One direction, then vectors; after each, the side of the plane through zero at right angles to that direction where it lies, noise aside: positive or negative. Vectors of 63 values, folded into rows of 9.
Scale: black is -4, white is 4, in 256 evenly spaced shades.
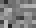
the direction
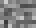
negative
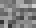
positive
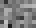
positive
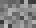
positive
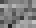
positive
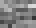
positive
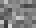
negative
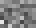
negative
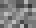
negative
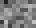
positive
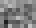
negative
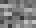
positive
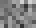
negative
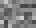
negative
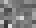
negative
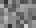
positive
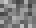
negative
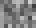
negative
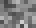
positive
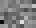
positive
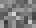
negative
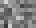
negative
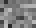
positive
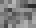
negative
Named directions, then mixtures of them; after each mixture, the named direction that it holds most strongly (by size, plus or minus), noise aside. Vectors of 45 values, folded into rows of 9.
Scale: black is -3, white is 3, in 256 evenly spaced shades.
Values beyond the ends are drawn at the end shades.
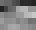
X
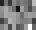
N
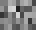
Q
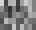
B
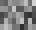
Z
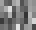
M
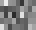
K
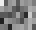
B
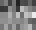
X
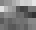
X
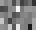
N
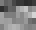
X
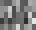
M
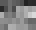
X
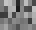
Q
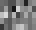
Q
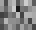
Q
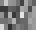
K
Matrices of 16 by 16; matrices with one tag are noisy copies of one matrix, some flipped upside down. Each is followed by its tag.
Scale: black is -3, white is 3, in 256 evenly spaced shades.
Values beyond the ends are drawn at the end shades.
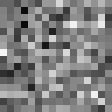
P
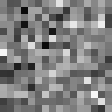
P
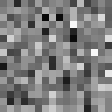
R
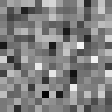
R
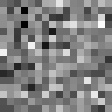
P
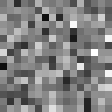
R
